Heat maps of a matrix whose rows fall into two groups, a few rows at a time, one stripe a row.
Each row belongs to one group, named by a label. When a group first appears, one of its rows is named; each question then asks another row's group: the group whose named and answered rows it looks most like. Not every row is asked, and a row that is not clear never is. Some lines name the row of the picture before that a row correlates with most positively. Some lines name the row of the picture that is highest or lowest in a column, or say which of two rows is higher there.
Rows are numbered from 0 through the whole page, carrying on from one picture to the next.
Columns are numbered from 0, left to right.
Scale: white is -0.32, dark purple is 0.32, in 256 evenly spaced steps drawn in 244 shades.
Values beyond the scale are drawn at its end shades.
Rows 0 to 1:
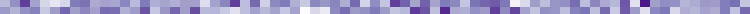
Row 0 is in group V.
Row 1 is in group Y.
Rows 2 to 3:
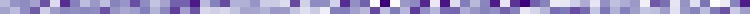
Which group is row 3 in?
Y
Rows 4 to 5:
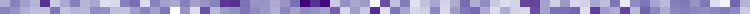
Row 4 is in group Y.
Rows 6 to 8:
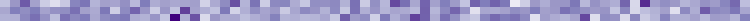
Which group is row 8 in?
Y
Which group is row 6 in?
V
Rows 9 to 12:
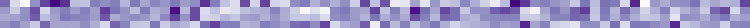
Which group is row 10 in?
Y
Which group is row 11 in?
Y
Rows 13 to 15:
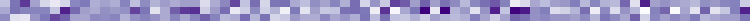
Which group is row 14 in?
Y
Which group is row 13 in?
V
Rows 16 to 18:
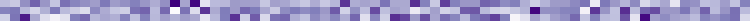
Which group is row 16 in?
Y
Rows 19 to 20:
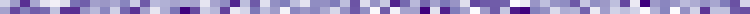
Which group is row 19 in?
V
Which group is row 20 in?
Y
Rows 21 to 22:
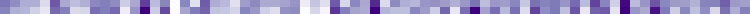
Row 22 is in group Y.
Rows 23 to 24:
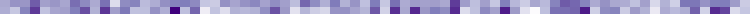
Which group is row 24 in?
Y
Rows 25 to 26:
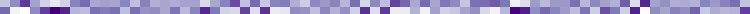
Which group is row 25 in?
V
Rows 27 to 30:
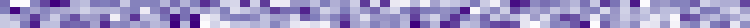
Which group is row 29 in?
Y
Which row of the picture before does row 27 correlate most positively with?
26
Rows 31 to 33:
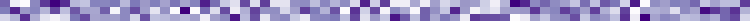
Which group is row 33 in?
V
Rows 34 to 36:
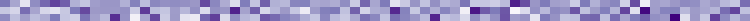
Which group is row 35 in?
V
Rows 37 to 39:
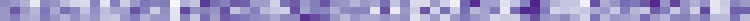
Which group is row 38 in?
Y
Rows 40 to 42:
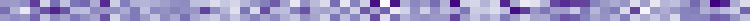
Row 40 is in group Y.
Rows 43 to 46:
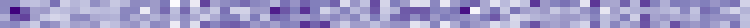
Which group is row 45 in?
V
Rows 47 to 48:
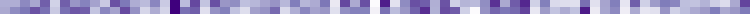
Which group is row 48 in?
Y
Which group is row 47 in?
Y
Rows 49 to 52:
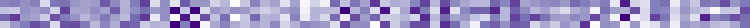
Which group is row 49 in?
Y
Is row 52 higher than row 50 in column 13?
Yes
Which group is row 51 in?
Y
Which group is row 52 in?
Y
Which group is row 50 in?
Y
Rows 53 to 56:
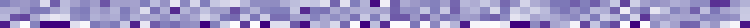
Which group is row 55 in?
V
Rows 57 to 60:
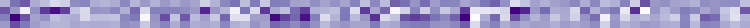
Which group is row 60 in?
V
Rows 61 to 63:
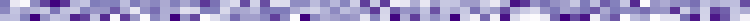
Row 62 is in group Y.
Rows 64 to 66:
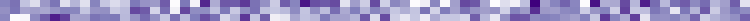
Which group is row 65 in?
Y
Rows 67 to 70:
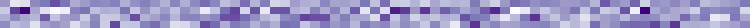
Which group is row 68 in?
V
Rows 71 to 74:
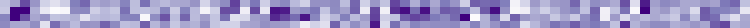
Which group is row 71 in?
V
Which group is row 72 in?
V
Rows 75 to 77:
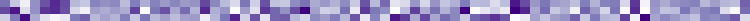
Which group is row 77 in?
V
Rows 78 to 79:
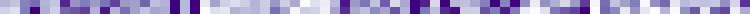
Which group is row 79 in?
Y
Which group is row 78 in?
Y
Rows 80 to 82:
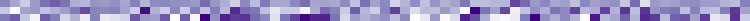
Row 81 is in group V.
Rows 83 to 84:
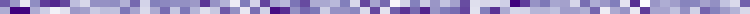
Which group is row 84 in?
V
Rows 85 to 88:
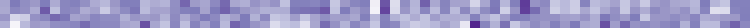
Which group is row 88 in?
V
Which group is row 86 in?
Y
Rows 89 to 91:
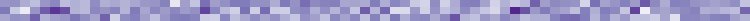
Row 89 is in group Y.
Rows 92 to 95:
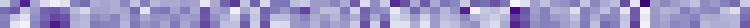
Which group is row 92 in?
V
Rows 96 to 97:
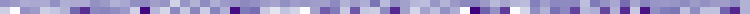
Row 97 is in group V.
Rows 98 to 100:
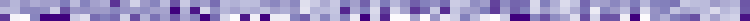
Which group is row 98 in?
Y
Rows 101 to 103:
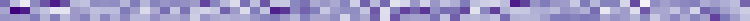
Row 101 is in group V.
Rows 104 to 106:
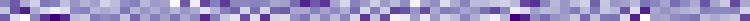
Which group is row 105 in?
V
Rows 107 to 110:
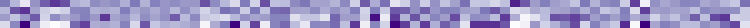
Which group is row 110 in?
V
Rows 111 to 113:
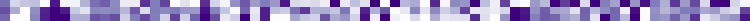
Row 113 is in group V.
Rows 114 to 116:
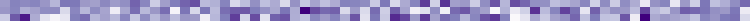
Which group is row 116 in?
V
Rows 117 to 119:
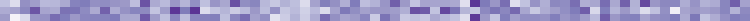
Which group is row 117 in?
V
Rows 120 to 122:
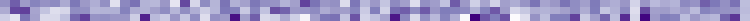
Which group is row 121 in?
V
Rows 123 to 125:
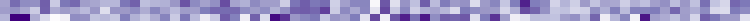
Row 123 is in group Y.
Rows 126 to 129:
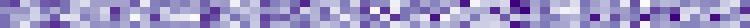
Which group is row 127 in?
Y
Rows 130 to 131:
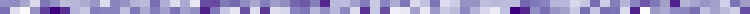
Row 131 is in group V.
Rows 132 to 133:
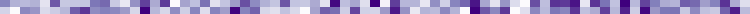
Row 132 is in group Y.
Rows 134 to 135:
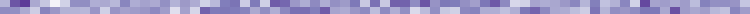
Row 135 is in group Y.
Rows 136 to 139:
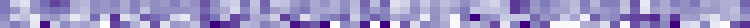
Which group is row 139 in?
Y
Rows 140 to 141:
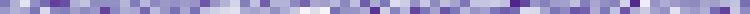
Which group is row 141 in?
Y
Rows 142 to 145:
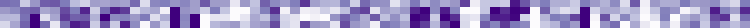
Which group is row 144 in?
Y
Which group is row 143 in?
Y
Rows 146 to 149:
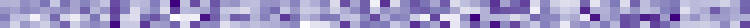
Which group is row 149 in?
Y
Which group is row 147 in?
Y
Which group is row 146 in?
Y
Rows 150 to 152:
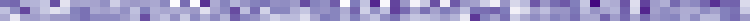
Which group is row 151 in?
V
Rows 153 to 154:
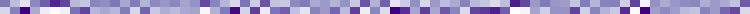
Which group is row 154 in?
V
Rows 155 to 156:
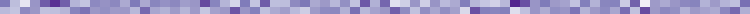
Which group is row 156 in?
V
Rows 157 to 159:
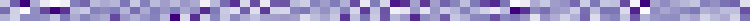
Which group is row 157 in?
V
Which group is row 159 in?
Y
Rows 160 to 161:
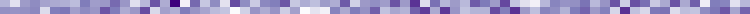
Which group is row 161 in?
Y
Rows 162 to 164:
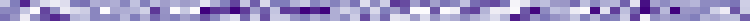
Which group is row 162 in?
V
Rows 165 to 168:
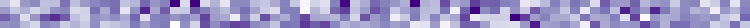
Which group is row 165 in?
Y
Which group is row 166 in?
Y
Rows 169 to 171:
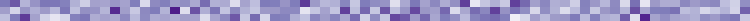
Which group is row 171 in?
V
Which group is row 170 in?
Y
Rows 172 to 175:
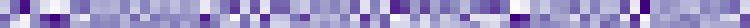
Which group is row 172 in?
V
